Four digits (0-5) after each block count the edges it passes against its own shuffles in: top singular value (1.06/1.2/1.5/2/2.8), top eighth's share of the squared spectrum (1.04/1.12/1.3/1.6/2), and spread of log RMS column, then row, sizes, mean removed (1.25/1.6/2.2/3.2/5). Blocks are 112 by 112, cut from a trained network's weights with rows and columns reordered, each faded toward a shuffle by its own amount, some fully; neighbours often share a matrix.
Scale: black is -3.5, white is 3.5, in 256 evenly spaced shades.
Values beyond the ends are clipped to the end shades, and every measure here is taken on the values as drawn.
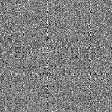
4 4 2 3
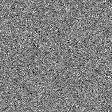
0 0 0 0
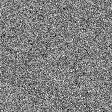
1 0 0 0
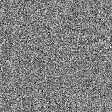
2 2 0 1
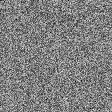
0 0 0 0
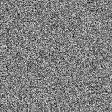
3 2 0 1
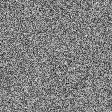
0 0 0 0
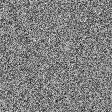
1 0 0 0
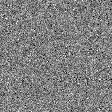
2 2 0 1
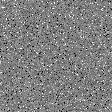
1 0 0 0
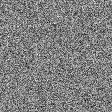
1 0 0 0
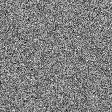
0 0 0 0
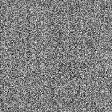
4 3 1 2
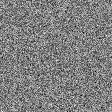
0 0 0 0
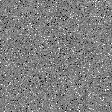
2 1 0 1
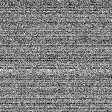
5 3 1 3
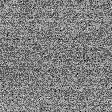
2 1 0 0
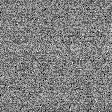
2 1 0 0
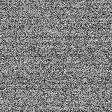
2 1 0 0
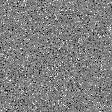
2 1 0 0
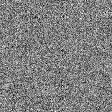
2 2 1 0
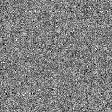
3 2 0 1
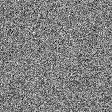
2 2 0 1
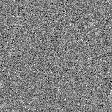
2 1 0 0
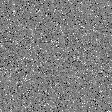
1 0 0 0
